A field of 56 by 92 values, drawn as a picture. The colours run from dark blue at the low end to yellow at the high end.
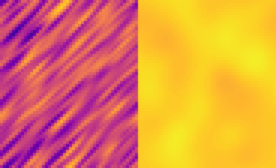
The table splits into one row of 2 panels. Panel 1,1: middling, slanting up to the right, strong in contrast. Panel 1,2: very high, smooth, faint in contrast.
